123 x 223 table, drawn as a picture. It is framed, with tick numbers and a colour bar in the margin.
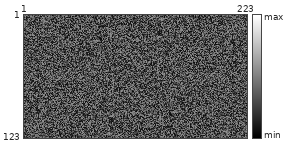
The values spread evenly over their range. No overall slope runs across the table. Overall the values sit about 30% of the way up the scale. It looks the same turned upside down.
